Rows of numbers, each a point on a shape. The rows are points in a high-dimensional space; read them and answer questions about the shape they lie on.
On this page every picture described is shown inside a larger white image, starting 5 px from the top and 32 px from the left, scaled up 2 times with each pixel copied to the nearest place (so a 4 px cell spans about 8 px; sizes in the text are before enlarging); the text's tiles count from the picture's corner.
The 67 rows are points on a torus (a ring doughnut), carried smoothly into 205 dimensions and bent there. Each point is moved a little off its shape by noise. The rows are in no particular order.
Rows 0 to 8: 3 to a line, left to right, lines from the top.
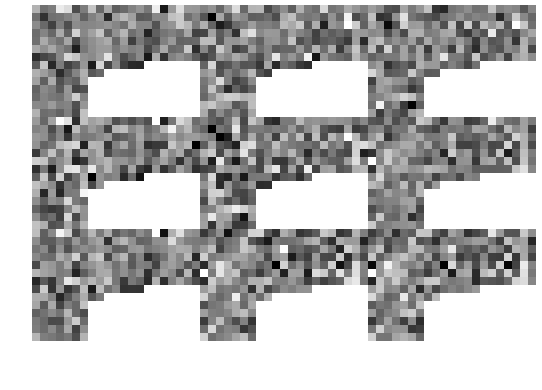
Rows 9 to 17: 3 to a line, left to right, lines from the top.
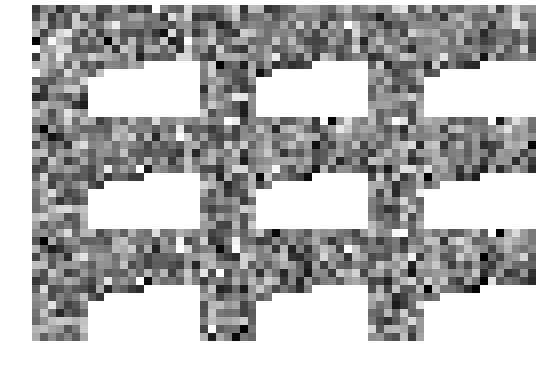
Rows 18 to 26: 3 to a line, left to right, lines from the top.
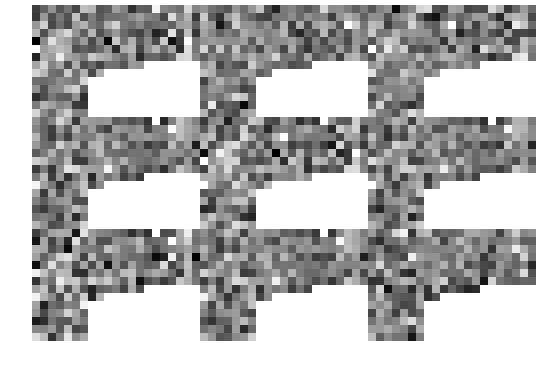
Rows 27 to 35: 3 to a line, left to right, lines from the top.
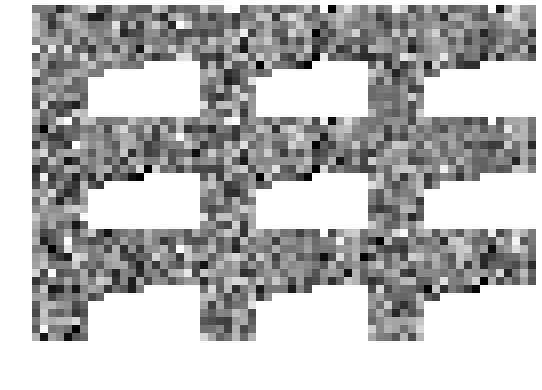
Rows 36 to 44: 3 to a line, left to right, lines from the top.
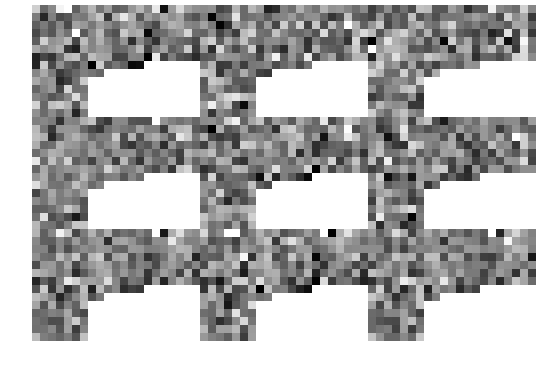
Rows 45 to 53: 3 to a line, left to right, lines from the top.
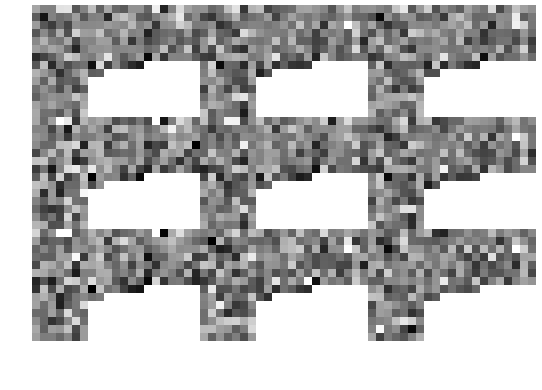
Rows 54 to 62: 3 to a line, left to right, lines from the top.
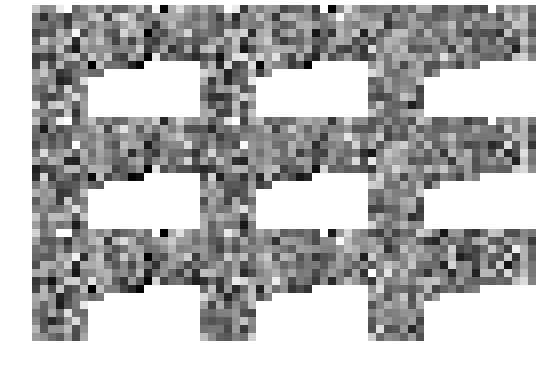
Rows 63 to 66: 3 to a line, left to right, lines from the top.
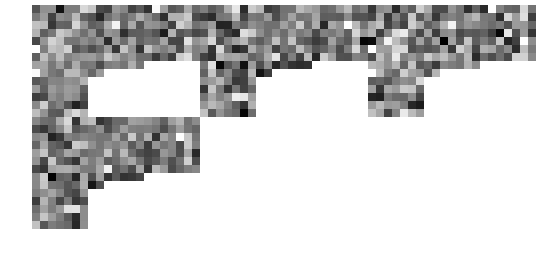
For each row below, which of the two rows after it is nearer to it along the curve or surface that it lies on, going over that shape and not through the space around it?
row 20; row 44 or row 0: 44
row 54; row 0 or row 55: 55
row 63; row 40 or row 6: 6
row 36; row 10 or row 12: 10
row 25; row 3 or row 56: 56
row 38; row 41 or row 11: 41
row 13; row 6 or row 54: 54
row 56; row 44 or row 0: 44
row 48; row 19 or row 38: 38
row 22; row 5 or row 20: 20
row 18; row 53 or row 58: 53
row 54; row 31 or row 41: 31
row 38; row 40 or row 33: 33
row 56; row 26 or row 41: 41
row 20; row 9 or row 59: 9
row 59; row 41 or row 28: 41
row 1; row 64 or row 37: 37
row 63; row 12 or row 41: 41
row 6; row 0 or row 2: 0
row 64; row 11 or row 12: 11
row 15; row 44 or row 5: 44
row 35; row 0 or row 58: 0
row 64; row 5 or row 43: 43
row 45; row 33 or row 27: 33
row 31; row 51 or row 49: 51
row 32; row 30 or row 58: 58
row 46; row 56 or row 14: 14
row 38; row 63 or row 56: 56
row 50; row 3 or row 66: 66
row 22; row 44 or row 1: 44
